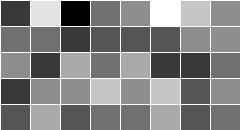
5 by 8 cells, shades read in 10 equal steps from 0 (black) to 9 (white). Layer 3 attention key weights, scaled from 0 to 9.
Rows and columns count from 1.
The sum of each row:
40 29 31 39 33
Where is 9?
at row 1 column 6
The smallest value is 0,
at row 1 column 3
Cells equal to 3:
7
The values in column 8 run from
4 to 5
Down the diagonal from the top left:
2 4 6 7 4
